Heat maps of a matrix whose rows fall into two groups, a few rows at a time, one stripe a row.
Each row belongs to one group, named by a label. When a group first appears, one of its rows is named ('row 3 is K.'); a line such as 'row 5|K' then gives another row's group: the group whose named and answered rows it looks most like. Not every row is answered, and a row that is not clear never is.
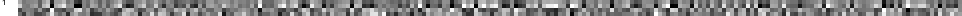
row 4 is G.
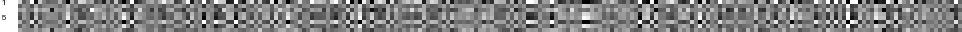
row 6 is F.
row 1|F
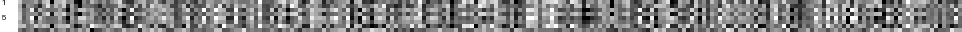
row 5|F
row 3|F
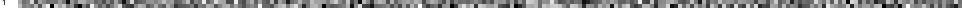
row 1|F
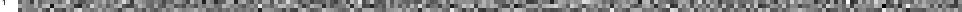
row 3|G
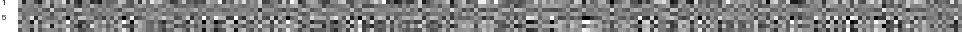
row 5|F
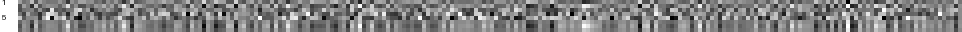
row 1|F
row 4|G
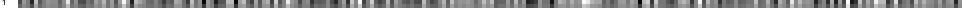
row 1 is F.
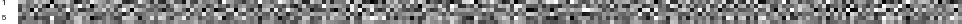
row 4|F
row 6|G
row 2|G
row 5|G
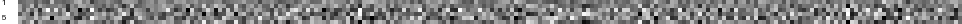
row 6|F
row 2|F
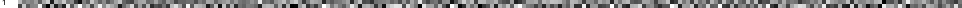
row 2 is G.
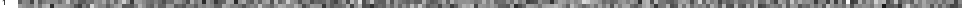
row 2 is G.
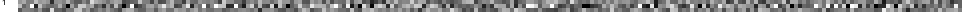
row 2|F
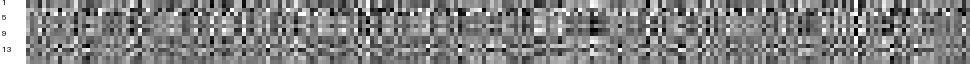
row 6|F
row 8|F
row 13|G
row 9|F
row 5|F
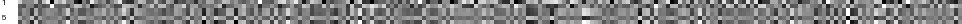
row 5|F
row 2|G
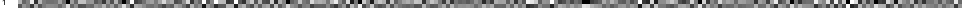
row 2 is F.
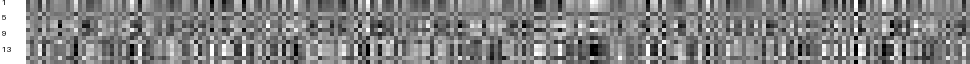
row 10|F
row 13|F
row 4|F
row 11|G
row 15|G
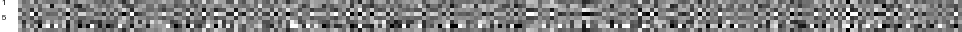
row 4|F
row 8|F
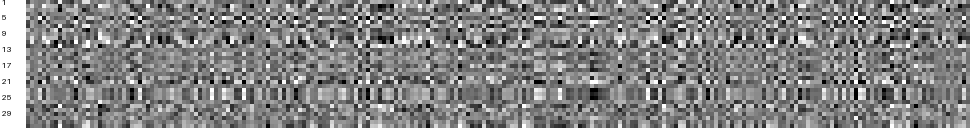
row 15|G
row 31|G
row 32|G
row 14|F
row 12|G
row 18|F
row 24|F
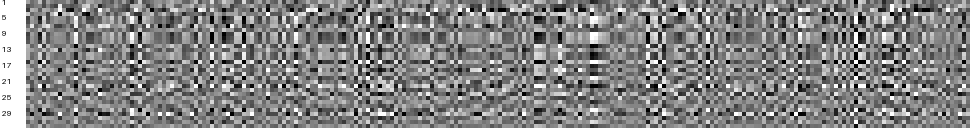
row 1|F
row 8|F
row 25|G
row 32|F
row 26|F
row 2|G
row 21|G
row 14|F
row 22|F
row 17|F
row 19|F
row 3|G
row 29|G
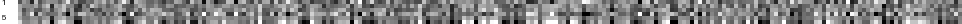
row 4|F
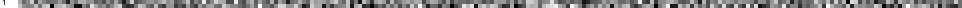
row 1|F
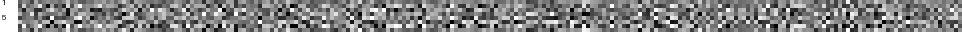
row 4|F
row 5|G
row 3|G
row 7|G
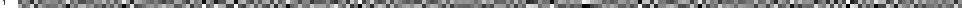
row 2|F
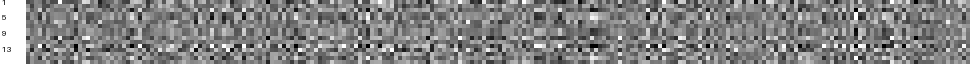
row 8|F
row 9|F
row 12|F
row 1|G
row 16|G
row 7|G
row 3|F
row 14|G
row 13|G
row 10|G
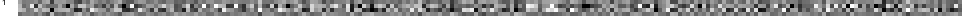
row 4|G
